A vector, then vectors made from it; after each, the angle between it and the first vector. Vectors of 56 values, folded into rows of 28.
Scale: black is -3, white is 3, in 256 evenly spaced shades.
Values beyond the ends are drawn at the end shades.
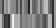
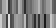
orthogonal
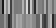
partly aligned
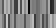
partly aligned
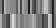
nearly parallel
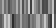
nearly opposite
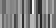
orthogonal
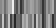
orthogonal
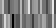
nearly opposite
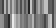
nearly parallel
